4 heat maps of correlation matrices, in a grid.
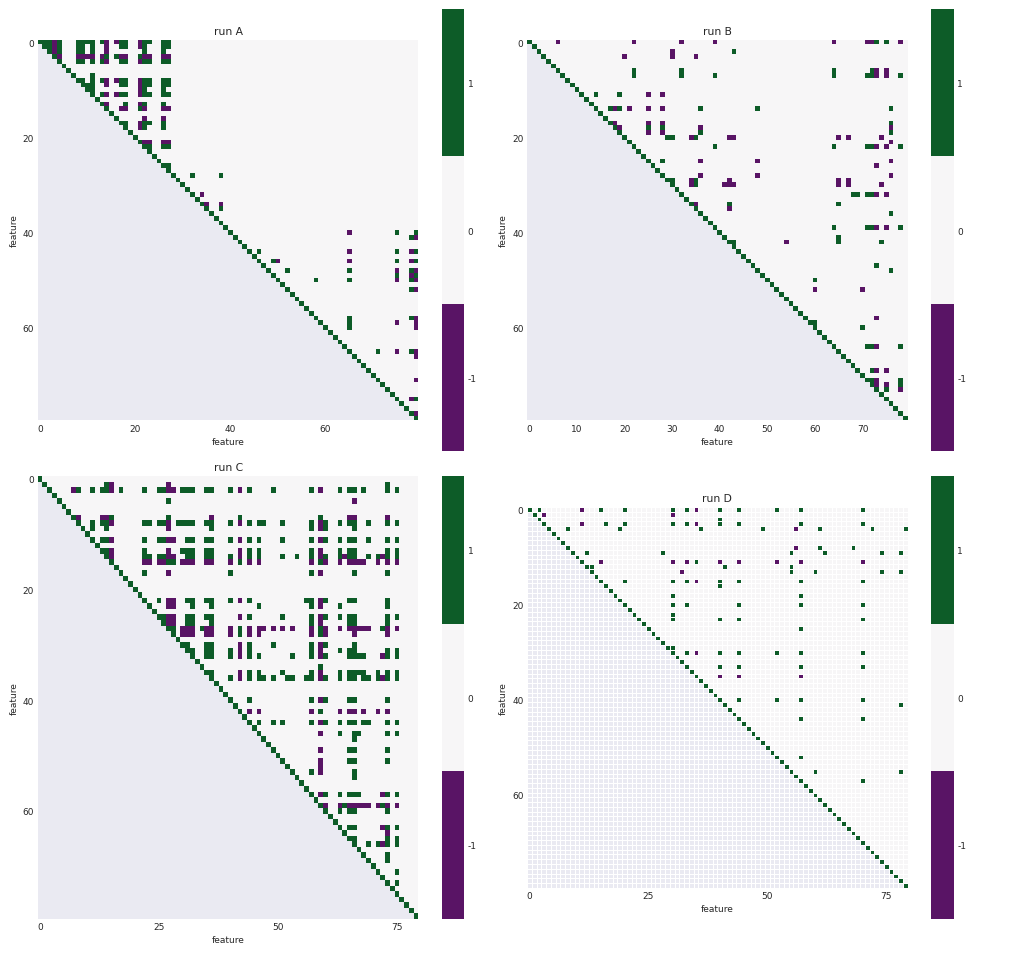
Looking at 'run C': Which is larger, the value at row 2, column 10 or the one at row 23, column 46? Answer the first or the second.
the second
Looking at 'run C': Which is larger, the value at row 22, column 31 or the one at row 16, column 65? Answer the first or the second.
the first
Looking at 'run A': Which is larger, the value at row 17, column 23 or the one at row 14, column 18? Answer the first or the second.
the first
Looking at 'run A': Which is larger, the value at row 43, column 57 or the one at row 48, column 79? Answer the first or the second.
the first
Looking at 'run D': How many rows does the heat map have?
80
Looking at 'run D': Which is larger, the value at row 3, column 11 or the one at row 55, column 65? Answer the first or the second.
the second
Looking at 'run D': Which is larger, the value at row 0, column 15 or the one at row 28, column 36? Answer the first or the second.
the first
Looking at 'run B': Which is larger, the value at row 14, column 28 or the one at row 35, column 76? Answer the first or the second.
the second
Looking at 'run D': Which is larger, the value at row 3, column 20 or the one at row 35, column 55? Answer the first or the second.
the first
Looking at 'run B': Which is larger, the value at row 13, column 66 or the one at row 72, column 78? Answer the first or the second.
the second
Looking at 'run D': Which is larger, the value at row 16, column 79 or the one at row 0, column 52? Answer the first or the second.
the second
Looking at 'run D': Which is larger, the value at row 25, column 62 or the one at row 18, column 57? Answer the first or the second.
the second
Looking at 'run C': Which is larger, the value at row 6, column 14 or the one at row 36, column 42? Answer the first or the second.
the first
